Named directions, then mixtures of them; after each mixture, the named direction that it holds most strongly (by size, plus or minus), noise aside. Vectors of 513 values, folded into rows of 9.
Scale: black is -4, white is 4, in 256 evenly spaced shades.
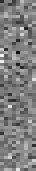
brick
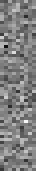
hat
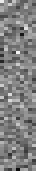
brick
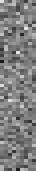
brick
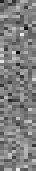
brick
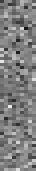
brick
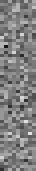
hat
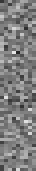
hat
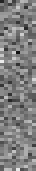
brick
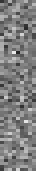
hat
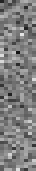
brick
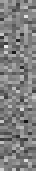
hat
